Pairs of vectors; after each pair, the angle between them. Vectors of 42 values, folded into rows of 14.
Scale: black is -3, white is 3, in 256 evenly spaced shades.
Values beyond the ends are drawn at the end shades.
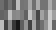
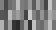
nearly parallel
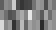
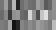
partly aligned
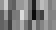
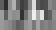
nearly opposite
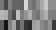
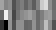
partly aligned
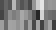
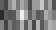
partly aligned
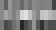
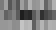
nearly opposite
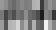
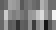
nearly opposite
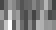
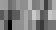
nearly opposite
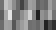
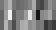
nearly parallel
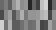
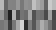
partly opposed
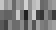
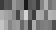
nearly opposite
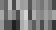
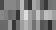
partly aligned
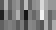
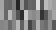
partly opposed
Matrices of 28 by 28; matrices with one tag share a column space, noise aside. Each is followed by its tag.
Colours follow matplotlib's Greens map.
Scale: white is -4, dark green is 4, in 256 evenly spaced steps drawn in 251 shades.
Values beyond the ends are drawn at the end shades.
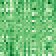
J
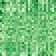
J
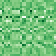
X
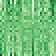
J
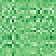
X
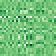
X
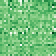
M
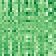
J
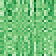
J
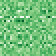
X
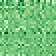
M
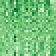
J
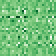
X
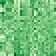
J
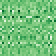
X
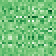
X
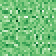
X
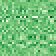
X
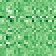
X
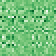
X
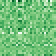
M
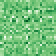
X
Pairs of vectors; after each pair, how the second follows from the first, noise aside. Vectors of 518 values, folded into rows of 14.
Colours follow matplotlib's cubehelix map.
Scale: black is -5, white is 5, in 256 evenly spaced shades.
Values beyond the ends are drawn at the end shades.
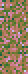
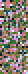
scaled up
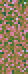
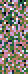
scaled up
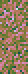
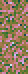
reversed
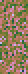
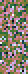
scaled up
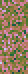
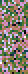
scaled up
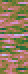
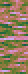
reversed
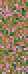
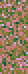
reversed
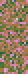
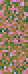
reversed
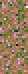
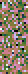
scaled up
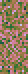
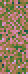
reversed
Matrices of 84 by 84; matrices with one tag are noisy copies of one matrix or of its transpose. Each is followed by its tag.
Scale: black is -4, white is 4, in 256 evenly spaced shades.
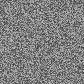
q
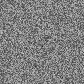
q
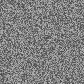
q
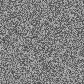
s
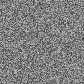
s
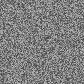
q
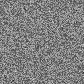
q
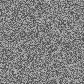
s
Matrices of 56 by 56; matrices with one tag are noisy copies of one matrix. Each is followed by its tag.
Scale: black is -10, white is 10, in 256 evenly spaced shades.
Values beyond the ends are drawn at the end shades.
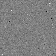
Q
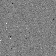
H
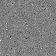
H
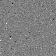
H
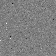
H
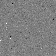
H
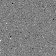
H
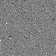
H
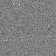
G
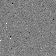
H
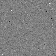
Q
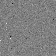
H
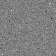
Q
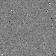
Q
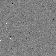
H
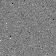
H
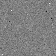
Q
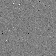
G
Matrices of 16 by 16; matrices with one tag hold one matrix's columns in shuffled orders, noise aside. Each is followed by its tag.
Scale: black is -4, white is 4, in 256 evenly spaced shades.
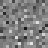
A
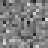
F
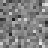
F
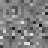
A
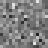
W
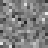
F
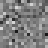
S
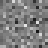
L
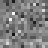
F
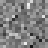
W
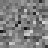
A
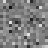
L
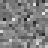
F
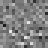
A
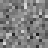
W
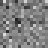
L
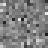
F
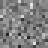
W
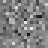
S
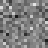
S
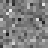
F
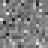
F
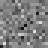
A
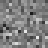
A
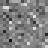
S
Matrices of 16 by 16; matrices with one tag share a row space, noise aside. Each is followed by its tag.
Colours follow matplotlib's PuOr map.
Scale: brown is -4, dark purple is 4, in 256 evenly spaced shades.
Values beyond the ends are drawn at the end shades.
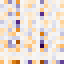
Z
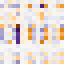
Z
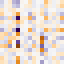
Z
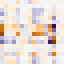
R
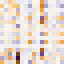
Z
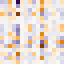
Z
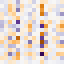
Z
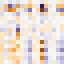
Z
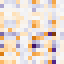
R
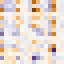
R
